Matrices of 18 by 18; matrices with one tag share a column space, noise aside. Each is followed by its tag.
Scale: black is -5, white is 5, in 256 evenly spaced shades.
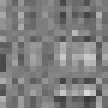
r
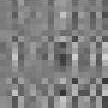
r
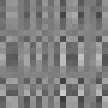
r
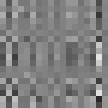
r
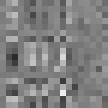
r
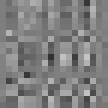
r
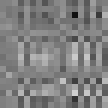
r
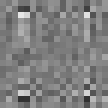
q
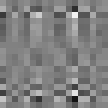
q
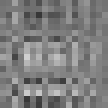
r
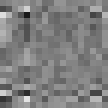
q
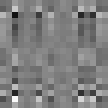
q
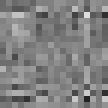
q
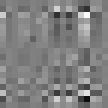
q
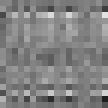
q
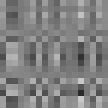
r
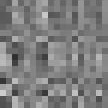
r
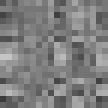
r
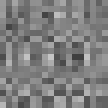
r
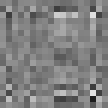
q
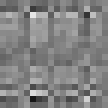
q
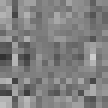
r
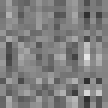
r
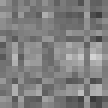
r
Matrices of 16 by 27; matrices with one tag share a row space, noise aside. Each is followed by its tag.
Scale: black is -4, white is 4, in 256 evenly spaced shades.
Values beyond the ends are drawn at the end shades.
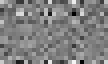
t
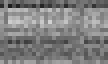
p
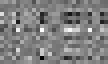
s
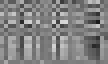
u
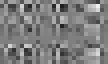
u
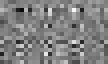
t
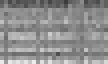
p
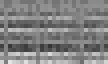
p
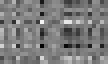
s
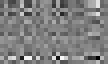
u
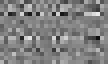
u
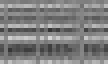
p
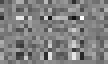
t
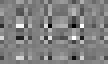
t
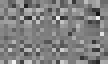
u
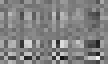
u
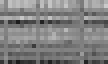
p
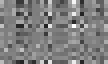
t
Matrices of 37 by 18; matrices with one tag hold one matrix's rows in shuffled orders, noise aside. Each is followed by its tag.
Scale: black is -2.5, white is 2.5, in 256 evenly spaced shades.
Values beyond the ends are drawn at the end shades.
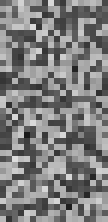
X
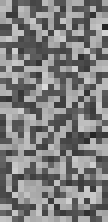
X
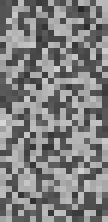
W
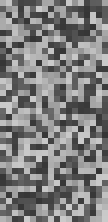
X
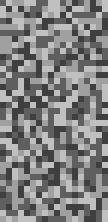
W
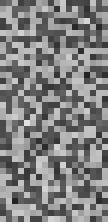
W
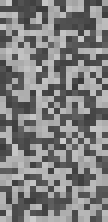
X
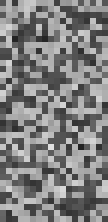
X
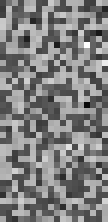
W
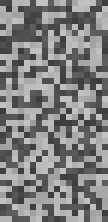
X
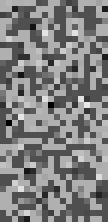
X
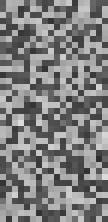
W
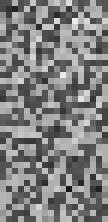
W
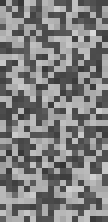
W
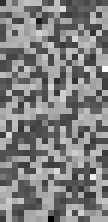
X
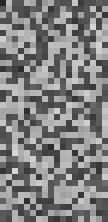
W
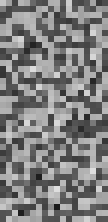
X
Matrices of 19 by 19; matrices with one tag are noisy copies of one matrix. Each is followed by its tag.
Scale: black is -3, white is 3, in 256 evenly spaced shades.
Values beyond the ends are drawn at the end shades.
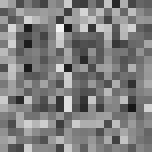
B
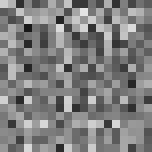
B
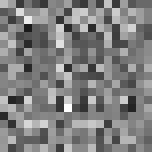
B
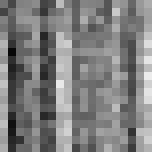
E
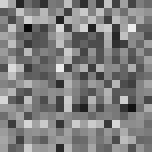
B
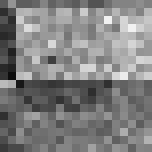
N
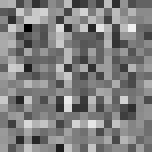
B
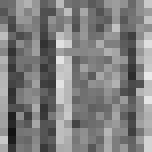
E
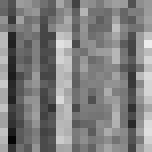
E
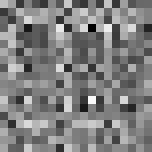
B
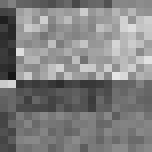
N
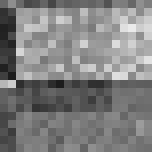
N
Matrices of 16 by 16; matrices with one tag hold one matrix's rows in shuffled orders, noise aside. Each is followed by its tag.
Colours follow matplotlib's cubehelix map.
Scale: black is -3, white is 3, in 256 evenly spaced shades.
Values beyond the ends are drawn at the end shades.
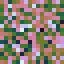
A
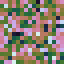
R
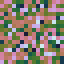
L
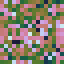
R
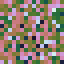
L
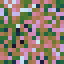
A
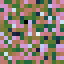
R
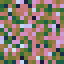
A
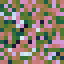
A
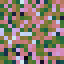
A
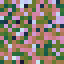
A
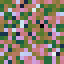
A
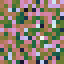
L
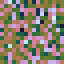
L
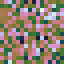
L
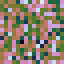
L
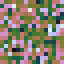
R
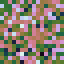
A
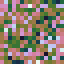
R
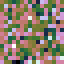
R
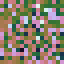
L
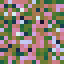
A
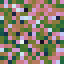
A
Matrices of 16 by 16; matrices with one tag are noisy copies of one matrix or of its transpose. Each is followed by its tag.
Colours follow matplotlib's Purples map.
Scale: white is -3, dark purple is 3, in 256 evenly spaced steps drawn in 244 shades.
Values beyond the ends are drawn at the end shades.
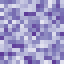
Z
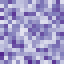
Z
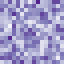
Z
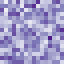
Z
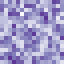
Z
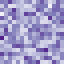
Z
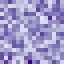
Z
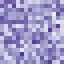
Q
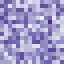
Q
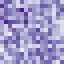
Q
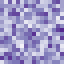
Z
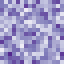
Z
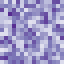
Z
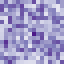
Q
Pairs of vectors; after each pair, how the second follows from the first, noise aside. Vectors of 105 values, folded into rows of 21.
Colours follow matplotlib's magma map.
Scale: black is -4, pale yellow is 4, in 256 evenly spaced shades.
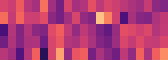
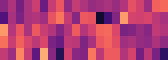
negated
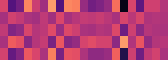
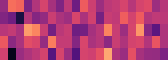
shuffled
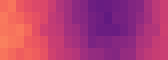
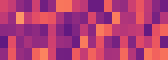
shuffled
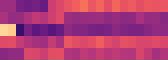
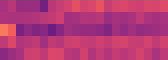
shrunk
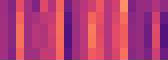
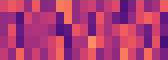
sign-scrambled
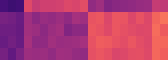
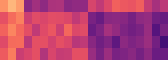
negated
